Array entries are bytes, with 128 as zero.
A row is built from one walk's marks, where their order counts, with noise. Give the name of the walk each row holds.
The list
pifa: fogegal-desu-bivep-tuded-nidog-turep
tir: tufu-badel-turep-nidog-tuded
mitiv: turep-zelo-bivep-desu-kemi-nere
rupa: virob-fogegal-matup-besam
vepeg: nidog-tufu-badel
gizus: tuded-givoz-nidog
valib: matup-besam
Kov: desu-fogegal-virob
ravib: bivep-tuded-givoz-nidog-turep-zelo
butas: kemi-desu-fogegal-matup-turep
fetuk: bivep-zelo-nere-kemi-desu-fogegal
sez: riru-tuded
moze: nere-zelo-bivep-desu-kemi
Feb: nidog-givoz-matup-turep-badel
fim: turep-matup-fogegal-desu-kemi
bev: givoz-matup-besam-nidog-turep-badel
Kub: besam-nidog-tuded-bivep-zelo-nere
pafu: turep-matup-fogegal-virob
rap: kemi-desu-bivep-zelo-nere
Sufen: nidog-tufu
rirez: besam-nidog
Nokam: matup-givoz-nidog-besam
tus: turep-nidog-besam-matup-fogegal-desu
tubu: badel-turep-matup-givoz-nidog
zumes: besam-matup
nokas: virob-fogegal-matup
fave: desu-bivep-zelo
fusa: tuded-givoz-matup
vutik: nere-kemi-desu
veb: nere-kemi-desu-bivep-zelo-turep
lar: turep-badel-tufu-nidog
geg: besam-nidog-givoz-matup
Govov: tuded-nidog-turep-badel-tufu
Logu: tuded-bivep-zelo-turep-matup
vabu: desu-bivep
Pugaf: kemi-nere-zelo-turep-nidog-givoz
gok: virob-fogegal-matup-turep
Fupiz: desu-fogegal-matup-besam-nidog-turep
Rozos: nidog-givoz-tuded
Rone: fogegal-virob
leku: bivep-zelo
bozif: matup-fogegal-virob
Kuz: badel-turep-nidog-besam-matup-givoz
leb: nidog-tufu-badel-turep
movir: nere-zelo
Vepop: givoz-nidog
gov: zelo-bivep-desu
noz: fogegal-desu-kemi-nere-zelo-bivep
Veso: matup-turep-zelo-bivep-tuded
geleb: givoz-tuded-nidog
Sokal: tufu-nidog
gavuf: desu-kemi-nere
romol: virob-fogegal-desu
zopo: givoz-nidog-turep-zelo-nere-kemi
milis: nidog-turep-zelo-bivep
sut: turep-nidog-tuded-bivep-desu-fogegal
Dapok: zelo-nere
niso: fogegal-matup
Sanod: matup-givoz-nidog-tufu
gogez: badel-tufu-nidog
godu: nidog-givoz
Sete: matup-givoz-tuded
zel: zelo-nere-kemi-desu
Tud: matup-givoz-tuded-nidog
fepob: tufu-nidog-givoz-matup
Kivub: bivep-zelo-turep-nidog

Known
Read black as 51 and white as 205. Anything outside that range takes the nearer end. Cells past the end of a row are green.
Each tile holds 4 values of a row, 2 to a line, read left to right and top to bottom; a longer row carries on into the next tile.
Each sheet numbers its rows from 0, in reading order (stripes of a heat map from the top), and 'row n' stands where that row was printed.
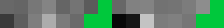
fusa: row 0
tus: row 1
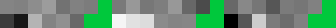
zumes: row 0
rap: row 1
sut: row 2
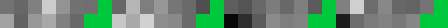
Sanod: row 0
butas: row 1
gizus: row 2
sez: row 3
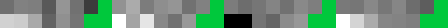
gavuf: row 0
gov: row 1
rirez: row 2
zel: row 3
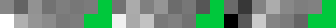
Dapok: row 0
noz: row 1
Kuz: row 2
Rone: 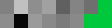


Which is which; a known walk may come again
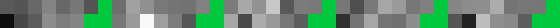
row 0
gizus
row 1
fim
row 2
niso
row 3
leb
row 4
valib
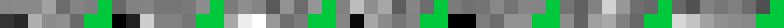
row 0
zumes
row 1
tus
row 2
mitiv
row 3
Rone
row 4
rirez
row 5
Sanod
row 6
Pugaf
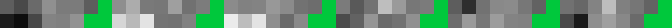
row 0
Rozos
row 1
fave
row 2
fetuk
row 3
vepeg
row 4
zopo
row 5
Nokam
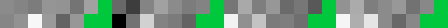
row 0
Kivub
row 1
Kuz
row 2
noz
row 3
gov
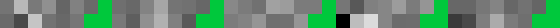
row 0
pifa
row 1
Sete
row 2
Sokal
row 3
lar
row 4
fusa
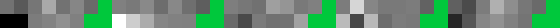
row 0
geg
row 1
zel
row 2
Sufen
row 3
Kov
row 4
Feb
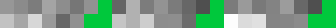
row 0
leku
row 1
butas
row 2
rap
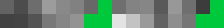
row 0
godu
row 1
gavuf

